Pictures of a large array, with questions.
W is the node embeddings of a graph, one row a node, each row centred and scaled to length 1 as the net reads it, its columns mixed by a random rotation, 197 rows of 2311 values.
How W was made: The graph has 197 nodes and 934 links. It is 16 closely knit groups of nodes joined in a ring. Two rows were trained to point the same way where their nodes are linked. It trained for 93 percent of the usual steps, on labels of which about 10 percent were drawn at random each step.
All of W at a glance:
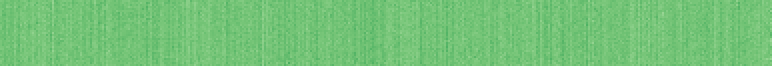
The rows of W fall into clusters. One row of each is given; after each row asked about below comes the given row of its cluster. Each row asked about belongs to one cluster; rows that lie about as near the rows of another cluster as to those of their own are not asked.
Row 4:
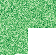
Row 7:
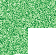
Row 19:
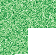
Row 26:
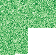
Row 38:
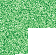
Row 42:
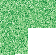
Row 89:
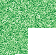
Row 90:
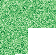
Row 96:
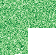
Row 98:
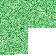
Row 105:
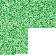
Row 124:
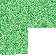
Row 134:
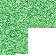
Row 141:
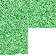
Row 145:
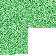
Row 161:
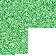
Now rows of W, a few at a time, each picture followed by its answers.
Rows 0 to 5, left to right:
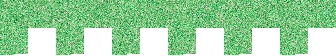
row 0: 145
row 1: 89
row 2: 7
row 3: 38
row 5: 89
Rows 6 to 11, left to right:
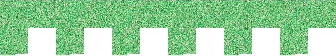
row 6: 141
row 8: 26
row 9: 141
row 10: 98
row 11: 161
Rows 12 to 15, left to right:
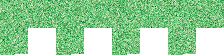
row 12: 19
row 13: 161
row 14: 38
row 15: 4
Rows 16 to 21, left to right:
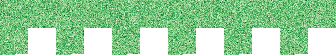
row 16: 105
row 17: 4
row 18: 134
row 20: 134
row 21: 98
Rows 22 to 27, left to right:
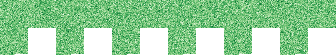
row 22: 7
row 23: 161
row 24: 134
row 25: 105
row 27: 90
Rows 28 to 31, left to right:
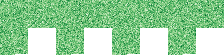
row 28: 90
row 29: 161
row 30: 7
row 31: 4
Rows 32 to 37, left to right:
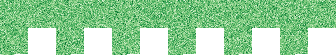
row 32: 7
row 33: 42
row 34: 89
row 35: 145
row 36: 19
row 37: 124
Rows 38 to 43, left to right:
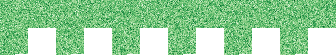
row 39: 96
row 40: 42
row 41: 161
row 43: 105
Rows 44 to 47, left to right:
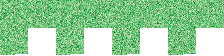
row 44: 19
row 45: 96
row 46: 42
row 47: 124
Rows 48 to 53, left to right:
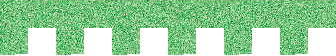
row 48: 89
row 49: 42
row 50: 161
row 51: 105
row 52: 124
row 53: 90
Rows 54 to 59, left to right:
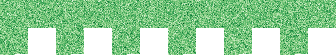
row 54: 7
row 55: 124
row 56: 98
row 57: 98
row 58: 96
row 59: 134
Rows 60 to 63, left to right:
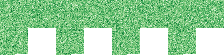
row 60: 4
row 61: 141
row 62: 145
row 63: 161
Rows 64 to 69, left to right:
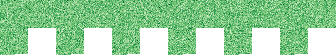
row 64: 19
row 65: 42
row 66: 26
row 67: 98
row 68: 134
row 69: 98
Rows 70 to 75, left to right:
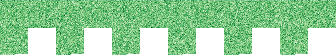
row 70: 105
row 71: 90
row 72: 4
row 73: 96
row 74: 134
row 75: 105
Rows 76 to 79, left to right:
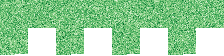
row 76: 96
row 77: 38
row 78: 89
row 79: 124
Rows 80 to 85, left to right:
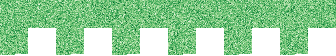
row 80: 134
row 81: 7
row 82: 19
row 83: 38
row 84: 145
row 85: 4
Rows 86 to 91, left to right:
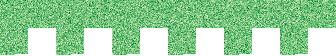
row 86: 19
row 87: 19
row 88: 42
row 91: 89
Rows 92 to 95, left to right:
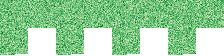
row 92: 42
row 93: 124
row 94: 26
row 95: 98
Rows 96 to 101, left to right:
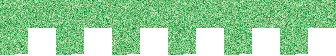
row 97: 141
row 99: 161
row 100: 134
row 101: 141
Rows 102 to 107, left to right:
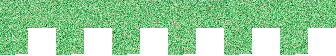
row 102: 124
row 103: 38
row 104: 42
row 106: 98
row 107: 26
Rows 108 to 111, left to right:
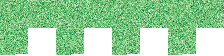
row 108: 124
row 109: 141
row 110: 90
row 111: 96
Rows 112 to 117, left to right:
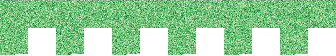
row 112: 161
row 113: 134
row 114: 19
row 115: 134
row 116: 141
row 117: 105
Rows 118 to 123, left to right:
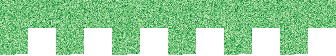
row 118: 105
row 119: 19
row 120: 90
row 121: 98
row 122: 4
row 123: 145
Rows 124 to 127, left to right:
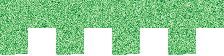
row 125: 98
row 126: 19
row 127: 141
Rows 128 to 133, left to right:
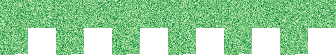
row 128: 141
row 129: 124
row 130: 7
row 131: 89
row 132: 7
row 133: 89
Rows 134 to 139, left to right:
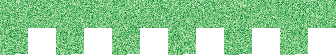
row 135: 90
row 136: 19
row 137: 42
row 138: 141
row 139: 98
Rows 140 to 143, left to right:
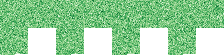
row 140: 7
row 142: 134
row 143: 19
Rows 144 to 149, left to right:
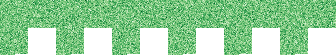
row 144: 26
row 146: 38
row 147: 96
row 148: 141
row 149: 105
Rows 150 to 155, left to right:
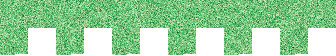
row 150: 98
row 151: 26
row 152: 7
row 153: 141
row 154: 96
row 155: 98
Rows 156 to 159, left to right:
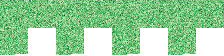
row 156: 145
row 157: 4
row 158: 90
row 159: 4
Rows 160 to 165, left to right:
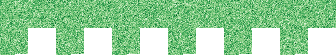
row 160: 26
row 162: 4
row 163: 90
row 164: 124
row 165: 105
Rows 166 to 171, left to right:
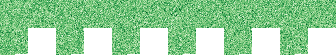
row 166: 26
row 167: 124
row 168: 161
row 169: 4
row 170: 124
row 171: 42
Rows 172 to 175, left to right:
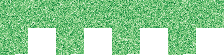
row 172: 161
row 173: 96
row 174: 105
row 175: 89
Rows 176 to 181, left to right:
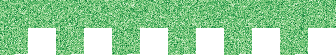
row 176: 145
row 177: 145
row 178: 141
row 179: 105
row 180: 105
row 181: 98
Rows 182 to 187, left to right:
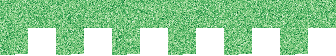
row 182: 38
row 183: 19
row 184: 38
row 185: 134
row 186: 19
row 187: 141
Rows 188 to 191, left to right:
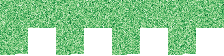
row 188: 141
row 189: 19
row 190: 145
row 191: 4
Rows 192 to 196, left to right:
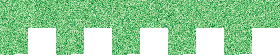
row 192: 7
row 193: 26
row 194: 134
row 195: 124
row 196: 124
